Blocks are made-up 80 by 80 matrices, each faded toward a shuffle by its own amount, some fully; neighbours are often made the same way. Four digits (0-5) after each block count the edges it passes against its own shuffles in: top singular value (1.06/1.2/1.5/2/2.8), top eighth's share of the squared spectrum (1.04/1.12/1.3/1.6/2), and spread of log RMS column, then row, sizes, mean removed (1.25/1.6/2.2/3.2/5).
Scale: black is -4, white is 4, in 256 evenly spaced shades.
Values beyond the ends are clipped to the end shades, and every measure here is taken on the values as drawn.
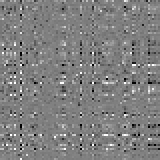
5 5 3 3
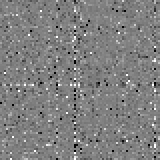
4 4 2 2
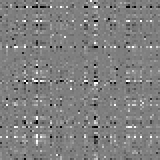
5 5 3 3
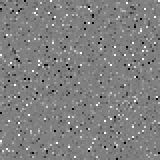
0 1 0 0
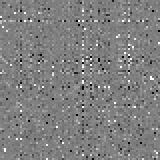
4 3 2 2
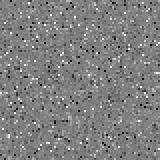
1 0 0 0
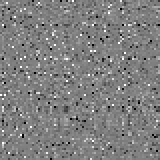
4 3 1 1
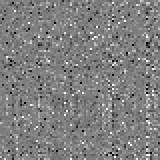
4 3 2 1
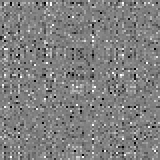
4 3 2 2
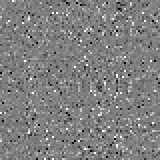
3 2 1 1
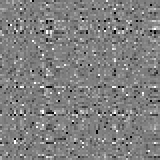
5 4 2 3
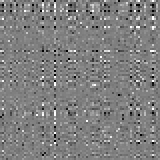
5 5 3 3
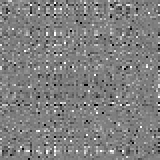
5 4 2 3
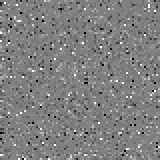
2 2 1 0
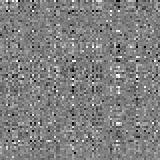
5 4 3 3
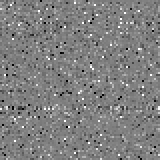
3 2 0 1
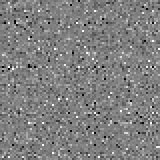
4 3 1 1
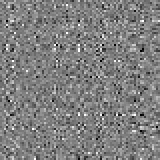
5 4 3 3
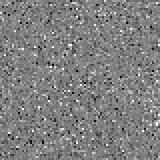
0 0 0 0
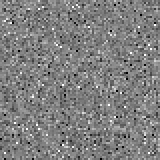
3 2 1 0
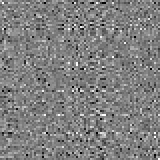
4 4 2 3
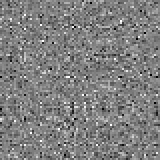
4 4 2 2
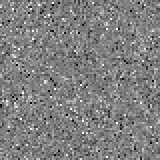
1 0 0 0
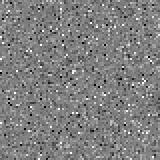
0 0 0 0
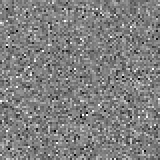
3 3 1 1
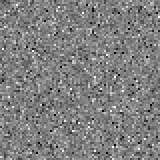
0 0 0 0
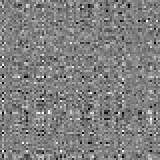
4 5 3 3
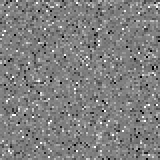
2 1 0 0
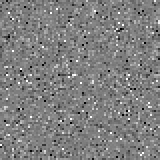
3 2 0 0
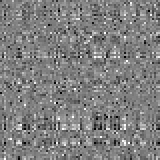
5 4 2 3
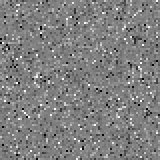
0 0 0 0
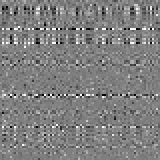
5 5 2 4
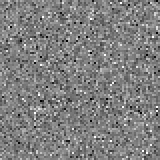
0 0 0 0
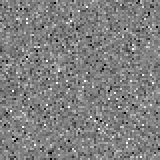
0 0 0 0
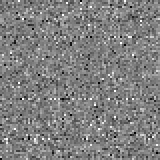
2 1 0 2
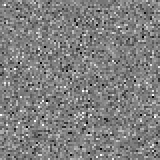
0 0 0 0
